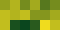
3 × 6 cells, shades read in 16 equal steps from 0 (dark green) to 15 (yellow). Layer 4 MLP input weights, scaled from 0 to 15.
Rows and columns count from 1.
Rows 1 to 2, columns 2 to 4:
11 7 10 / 11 12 8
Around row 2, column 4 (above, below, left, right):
10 2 12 8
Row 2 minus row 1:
3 0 5 -2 3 3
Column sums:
33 23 19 20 28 29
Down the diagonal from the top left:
9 11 0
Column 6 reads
7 10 12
